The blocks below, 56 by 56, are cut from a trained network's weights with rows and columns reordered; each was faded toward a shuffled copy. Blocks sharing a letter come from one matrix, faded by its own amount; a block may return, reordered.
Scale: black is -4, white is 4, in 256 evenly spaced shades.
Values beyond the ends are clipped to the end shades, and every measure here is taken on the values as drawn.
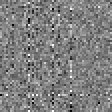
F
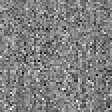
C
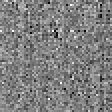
C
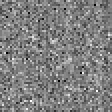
C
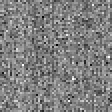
C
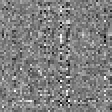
F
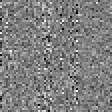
F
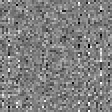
F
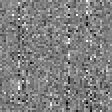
F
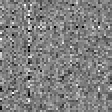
F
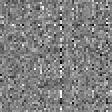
F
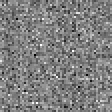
C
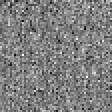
C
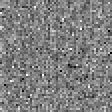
C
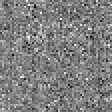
C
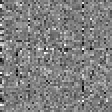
F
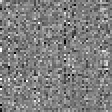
F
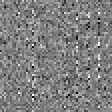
F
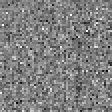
C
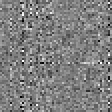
F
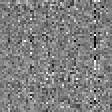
F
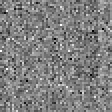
C
